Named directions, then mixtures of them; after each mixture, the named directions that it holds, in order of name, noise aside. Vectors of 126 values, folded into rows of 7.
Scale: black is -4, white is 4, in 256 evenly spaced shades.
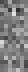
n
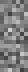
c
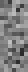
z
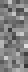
c, n, z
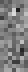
n, z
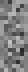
z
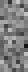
c, n, z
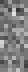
n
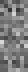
n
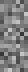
c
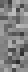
z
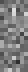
c, n, z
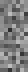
c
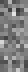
n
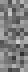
c, n, z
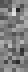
n, z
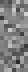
c, z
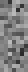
z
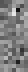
n, z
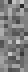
c, n, z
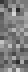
c, n, z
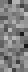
c, n, z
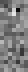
n, z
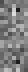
c, n, z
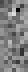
n, z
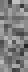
n, z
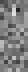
c, n, z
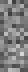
c, n, z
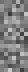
c
